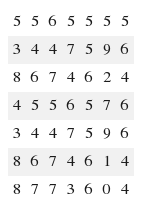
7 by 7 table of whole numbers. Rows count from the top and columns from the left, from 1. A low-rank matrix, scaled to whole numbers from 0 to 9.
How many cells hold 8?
3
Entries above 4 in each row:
7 4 4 6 4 4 4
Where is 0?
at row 7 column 6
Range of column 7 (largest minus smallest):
2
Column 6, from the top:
5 9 2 7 9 1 0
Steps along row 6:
down up down up down up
